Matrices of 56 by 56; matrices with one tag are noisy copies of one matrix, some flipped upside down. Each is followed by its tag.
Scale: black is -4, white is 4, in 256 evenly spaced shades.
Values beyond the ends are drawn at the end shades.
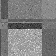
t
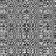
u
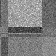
t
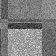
t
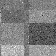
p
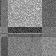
t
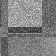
t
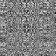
u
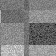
p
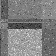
t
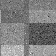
p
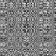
u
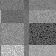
p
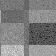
p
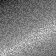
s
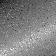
s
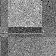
t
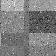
p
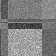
t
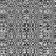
u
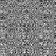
u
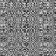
u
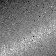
s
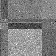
t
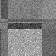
t
